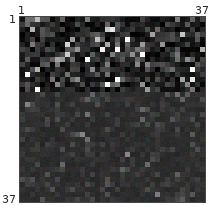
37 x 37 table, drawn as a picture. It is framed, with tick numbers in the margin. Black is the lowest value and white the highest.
No single row or column stands out from its neighbours. Overall the values sit about 20% of the way up the scale. The bottom part is calmer, past a seam about 40% of the way down. The texture is fine-grained noise.
